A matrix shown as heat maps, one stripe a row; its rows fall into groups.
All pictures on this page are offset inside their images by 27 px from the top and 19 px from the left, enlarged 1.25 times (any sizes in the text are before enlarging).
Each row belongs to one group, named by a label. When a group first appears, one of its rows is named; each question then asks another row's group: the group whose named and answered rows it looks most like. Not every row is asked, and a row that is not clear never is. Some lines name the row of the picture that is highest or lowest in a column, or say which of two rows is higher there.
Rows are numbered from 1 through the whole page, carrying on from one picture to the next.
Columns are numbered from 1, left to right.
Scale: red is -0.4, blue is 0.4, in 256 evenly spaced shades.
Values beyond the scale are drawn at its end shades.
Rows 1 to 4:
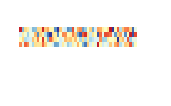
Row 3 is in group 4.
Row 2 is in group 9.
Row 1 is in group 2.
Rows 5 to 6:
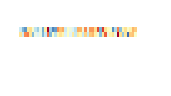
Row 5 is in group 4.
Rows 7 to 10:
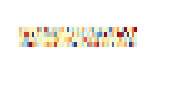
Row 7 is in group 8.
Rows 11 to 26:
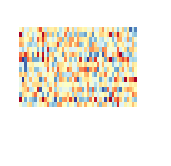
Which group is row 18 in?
4
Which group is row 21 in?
8
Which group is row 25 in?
2
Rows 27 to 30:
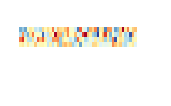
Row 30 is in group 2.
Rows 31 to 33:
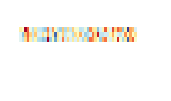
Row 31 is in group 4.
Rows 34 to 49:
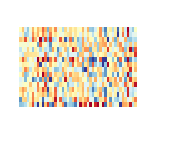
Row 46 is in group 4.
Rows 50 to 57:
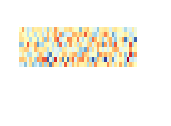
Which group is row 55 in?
9
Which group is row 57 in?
9
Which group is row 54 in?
2
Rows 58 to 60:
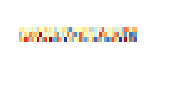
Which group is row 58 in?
8
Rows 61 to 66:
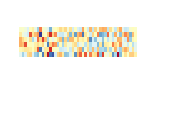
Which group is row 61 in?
9
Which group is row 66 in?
4
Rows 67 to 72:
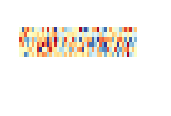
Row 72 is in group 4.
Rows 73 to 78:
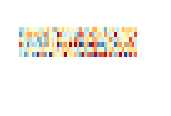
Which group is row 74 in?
8
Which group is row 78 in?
9
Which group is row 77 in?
2
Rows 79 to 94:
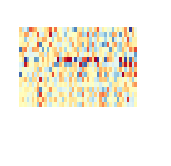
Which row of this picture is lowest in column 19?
85
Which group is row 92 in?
9
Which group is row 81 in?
4
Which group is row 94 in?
9
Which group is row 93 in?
4
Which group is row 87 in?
9
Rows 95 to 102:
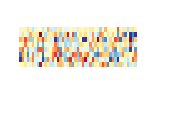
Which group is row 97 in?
2
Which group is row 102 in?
9
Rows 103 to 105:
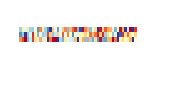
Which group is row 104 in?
4
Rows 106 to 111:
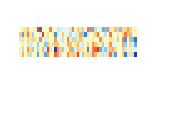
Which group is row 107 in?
2
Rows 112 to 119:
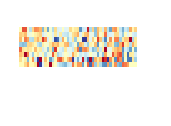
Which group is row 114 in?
2
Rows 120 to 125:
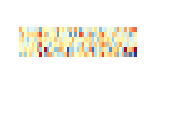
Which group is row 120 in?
8
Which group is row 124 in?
8
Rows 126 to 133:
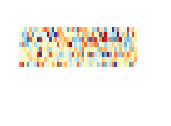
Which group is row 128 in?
9
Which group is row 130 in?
9
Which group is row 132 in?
8
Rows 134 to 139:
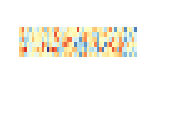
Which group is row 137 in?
2
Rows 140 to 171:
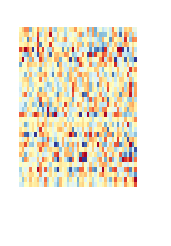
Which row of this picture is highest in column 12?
157
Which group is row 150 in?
9
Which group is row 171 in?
8
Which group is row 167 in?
9
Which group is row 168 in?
8
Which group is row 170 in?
8
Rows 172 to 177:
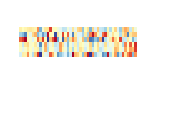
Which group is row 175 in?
8
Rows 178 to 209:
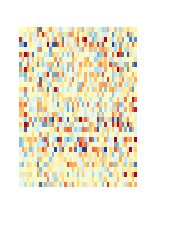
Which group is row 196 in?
4
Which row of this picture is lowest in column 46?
192
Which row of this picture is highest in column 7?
196
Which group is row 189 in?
9
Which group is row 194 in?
8
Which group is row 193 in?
2
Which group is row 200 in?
8
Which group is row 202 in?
2
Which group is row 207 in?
8
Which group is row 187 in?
4
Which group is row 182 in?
9
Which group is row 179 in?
4
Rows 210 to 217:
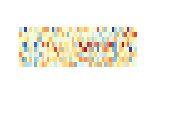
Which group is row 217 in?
2
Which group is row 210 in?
4
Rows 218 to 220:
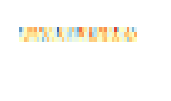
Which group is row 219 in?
8
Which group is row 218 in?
8
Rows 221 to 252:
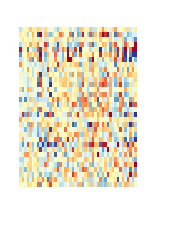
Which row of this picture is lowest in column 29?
240
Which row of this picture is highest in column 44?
244
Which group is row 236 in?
9
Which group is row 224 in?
8
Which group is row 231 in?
9
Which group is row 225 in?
8
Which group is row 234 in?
9
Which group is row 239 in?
2
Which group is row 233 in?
2
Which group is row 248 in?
8
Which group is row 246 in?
2
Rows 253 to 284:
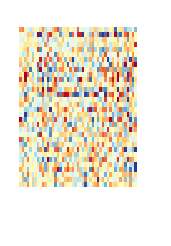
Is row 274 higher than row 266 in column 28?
No
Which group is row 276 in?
4
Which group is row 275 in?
2
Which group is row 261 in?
9
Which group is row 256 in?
8
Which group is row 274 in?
9
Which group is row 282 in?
2
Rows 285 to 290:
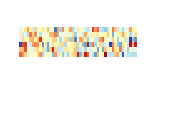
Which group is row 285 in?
2
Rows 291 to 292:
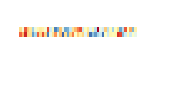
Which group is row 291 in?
2
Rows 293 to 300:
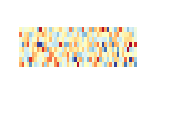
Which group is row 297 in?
4
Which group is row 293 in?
9
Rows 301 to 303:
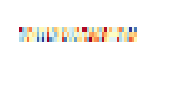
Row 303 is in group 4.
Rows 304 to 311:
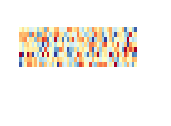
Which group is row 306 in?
4
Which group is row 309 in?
2
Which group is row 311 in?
8
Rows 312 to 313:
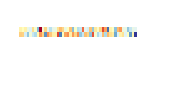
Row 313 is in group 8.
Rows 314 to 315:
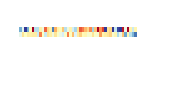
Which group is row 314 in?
4
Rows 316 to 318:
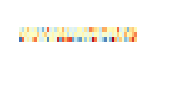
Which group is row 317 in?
8
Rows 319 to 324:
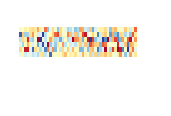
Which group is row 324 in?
9
